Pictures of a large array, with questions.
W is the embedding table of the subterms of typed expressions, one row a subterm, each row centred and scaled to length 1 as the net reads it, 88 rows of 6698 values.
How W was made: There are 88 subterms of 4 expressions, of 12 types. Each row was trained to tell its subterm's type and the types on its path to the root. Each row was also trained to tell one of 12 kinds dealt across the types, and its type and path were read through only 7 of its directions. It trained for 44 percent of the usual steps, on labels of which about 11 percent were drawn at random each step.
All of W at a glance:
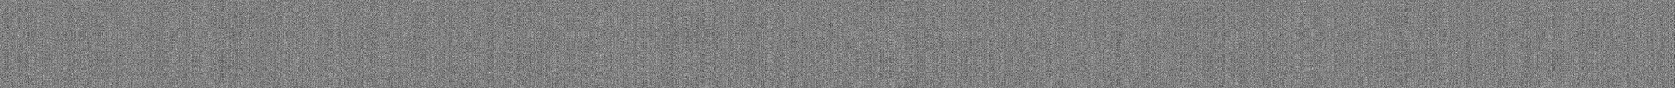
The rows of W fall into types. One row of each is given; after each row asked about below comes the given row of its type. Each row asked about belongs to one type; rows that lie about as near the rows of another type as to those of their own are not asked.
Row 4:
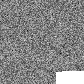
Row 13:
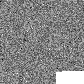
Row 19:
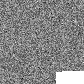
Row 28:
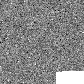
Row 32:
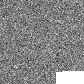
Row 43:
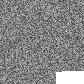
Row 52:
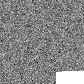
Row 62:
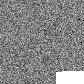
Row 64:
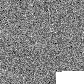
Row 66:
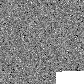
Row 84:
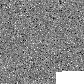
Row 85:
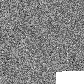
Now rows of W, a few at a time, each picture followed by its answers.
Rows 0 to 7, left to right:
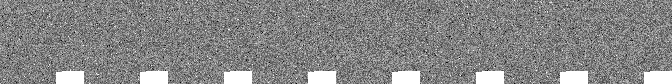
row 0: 62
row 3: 28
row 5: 84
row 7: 32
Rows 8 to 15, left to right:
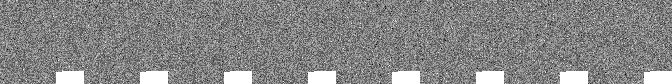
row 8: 19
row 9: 19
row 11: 66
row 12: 85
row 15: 43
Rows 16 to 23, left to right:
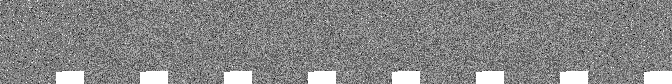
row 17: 32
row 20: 64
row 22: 19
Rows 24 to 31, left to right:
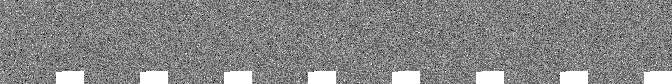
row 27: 13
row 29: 85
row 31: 85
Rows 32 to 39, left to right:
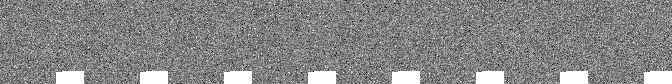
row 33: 84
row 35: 32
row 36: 85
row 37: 43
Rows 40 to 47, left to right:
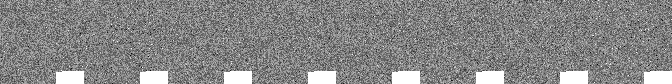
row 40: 32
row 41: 62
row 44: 62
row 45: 43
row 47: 43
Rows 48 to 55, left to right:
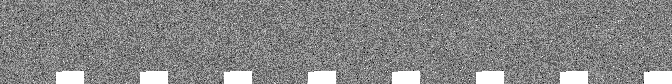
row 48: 85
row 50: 64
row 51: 4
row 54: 28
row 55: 64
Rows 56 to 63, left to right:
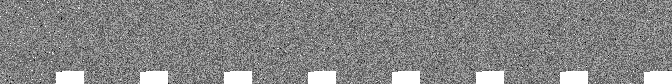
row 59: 52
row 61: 19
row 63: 32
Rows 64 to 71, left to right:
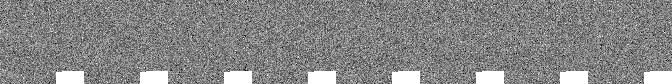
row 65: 4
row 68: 64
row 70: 62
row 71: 62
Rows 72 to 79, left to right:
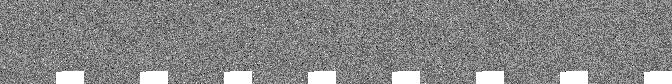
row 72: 85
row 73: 4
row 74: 19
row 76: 62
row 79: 32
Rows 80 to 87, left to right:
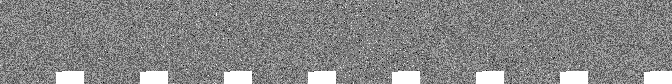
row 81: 13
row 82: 43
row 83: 43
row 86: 28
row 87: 4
